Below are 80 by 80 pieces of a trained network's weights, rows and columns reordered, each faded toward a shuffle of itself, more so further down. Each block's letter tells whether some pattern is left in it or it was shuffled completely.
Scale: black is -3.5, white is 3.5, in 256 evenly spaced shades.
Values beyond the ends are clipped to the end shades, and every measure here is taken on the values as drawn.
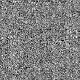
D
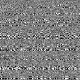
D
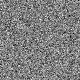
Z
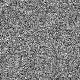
D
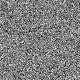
Z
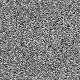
Z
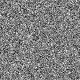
Z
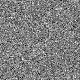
Z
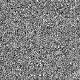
D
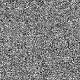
D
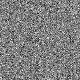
D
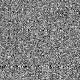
D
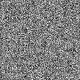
D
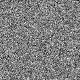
Z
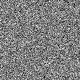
Z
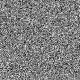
D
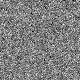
Z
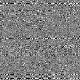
D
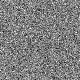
Z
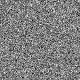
Z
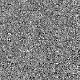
D
